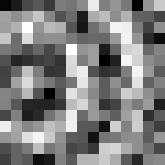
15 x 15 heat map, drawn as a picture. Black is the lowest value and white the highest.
Rings: centred on the middle left. Slope: none. Odd rows or columns: none.
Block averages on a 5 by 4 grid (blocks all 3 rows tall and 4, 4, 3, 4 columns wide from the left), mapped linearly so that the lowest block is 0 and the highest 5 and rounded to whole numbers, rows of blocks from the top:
3 1 5 2
1 2 0 4
3 3 1 4
1 4 1 2
2 1 3 2
